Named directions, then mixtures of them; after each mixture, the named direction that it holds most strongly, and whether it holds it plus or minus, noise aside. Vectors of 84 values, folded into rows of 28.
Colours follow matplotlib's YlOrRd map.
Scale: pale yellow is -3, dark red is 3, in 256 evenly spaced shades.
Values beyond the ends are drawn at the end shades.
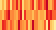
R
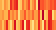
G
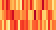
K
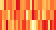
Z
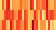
R, plus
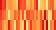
G, minus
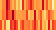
K, plus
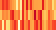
K, plus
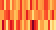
Z, minus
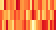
Z, plus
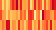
K, minus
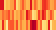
Z, minus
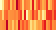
Z, plus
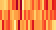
R, plus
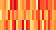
G, plus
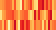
K, plus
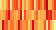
R, plus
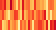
R, minus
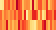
Z, plus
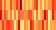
K, minus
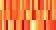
Z, plus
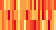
Z, minus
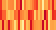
K, minus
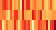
R, minus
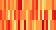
G, minus
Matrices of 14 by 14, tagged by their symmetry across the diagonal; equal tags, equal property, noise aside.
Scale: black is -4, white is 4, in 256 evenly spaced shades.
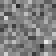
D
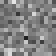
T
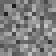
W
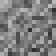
W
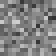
T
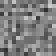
D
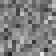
T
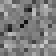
W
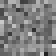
D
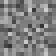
D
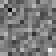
W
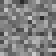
T
